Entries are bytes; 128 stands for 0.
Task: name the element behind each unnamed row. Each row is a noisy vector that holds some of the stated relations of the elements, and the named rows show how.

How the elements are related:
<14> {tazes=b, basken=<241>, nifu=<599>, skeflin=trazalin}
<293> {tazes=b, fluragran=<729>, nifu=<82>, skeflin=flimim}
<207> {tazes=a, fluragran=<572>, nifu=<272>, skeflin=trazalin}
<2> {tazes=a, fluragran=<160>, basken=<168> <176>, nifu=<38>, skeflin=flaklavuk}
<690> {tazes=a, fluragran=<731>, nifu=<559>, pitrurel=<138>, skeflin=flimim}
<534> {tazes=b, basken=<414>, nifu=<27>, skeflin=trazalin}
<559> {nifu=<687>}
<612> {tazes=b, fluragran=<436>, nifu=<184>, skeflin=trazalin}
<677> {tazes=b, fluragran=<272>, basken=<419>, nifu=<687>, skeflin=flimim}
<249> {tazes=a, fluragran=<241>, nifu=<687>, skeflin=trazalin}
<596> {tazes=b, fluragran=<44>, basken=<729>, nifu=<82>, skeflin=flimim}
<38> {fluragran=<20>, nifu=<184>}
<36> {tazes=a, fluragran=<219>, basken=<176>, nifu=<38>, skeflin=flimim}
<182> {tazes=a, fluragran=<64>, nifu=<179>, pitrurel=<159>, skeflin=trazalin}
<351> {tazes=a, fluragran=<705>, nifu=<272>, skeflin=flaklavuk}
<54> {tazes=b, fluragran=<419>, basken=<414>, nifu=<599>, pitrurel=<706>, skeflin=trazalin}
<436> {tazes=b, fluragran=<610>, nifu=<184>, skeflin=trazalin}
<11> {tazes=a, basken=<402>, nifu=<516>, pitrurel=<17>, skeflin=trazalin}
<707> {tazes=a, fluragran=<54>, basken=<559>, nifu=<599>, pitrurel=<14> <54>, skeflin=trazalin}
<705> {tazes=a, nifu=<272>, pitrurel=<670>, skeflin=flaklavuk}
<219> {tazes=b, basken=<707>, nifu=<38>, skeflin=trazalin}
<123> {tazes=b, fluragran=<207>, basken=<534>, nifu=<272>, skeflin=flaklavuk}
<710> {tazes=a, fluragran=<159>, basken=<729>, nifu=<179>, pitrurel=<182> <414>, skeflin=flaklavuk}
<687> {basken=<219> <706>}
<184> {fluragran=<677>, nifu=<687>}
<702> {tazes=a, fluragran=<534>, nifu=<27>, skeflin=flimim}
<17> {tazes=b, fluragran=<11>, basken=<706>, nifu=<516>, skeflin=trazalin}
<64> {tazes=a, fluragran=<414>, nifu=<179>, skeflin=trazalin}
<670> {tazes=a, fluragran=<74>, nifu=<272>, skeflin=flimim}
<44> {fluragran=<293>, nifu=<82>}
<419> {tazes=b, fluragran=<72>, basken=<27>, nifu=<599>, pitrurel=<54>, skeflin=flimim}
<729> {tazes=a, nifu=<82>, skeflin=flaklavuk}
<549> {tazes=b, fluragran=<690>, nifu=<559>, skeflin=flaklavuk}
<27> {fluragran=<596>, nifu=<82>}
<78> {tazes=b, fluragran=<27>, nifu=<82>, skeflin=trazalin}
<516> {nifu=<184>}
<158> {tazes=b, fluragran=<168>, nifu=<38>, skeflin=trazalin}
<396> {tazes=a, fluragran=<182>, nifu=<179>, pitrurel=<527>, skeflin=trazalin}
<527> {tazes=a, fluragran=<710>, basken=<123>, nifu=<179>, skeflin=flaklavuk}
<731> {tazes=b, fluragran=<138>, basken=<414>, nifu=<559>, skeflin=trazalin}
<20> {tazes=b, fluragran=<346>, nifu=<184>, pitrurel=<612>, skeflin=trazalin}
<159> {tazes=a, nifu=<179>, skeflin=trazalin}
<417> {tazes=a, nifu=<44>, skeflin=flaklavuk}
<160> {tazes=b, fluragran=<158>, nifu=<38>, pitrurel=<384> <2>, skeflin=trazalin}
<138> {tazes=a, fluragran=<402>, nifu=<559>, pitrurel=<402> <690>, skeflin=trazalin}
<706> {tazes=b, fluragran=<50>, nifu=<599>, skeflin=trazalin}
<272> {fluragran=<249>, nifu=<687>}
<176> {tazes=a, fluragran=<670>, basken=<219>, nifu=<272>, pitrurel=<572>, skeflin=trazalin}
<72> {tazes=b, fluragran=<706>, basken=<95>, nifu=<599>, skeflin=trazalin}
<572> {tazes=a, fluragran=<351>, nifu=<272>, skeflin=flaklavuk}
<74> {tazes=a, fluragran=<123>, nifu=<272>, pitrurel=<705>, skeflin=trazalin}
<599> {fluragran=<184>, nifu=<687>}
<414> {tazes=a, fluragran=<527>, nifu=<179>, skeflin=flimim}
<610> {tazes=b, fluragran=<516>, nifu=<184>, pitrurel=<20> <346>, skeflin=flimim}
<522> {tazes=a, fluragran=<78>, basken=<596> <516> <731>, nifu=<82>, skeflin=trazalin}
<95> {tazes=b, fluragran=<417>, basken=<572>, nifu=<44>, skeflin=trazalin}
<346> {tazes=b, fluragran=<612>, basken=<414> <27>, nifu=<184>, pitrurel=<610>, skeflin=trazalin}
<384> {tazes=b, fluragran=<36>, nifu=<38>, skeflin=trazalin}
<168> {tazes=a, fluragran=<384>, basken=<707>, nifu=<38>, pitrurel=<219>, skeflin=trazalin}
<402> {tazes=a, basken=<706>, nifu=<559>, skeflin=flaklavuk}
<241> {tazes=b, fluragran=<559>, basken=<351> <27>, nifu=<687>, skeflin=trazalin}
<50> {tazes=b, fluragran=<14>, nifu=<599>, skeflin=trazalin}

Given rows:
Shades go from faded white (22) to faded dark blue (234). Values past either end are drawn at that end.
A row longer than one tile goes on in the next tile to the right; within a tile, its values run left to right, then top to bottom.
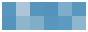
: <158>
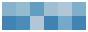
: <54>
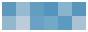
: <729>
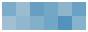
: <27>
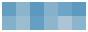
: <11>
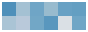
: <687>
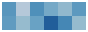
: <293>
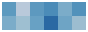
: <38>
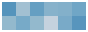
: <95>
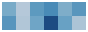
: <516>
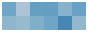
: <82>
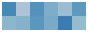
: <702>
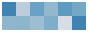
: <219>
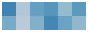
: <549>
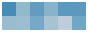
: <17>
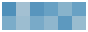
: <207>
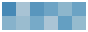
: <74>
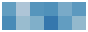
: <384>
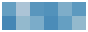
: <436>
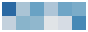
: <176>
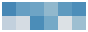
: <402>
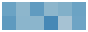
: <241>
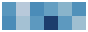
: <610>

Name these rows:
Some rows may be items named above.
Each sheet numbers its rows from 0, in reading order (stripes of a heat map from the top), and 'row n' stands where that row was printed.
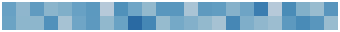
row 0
<241>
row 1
<293>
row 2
<78>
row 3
<670>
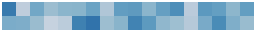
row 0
<707>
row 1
<50>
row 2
<272>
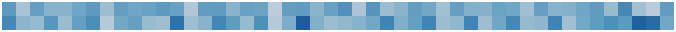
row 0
<72>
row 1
<706>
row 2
<50>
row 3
<559>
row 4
<596>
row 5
<14>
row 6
<14>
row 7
<414>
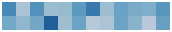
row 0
<677>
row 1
<2>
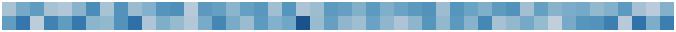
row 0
<534>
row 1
<36>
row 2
<272>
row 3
<419>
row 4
<11>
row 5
<159>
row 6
<95>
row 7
<731>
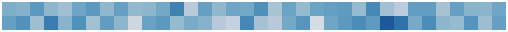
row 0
<346>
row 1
<522>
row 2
<168>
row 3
<687>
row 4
<414>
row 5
<72>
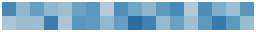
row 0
<123>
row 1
<293>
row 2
<690>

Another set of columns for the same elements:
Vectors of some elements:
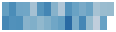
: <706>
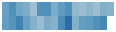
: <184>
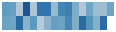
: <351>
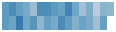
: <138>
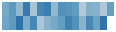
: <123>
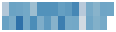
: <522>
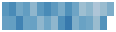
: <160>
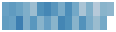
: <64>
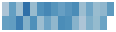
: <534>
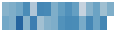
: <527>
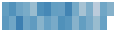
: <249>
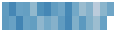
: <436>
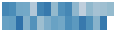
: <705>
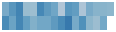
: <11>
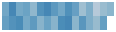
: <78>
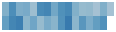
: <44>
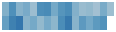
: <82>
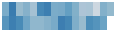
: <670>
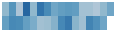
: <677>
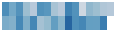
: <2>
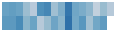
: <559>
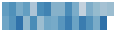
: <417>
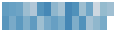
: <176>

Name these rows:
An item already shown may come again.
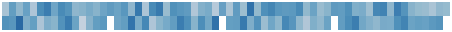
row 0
<516>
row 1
<123>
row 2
<534>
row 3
<272>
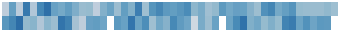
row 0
<414>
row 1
<731>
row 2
<179>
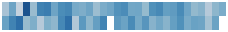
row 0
<27>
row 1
<50>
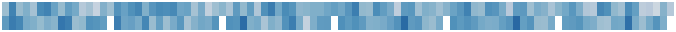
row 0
<702>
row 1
<72>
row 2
<516>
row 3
<17>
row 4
<17>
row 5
<36>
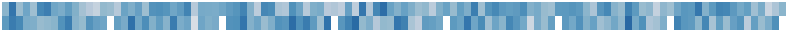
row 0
<293>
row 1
<522>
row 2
<402>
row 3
<414>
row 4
<731>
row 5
<219>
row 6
<95>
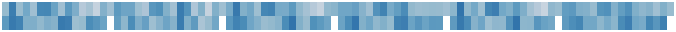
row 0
<702>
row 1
<168>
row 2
<610>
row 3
<179>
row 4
<293>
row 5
<599>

